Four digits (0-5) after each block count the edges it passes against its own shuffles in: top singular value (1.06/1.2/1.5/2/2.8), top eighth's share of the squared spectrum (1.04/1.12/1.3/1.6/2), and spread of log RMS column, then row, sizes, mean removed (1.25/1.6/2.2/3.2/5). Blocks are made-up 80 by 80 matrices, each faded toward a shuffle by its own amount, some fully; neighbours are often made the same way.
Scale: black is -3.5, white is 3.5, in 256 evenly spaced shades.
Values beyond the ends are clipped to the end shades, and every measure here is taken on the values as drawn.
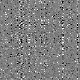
4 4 3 2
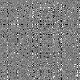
4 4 3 2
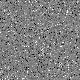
0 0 0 0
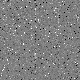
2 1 0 0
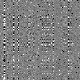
5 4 3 2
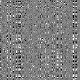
5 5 4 3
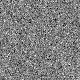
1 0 0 0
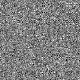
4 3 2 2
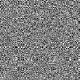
4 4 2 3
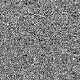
4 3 2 2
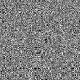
4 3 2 2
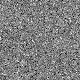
0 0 0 0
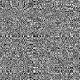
4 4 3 3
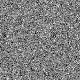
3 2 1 0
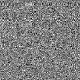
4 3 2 2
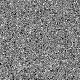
1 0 0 0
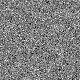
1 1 0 0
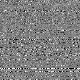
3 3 0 4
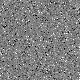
0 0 0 0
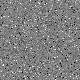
0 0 0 0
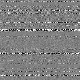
3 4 0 4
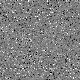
1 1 0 1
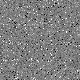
2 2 0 1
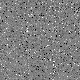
2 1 0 0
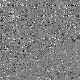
3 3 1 2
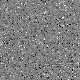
2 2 1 0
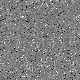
0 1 0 0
